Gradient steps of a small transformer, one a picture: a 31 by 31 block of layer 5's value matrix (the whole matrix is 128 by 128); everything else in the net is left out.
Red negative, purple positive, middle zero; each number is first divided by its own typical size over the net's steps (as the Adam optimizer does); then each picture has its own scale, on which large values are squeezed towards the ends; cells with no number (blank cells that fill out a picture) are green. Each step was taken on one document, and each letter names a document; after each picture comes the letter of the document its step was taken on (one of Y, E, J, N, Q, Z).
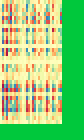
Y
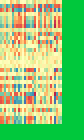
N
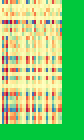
Y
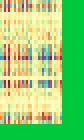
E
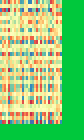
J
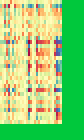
E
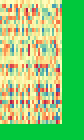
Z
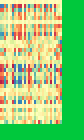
N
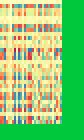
N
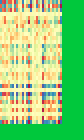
Z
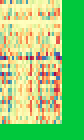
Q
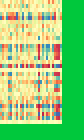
Z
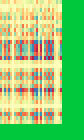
J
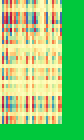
Y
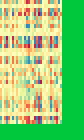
Q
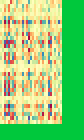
E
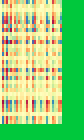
Y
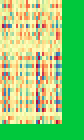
Q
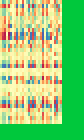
Z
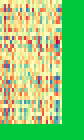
Q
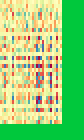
Q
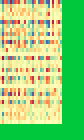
Y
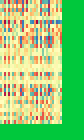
E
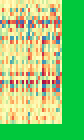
Z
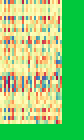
E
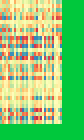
J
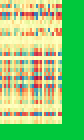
J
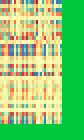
J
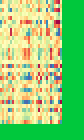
Q
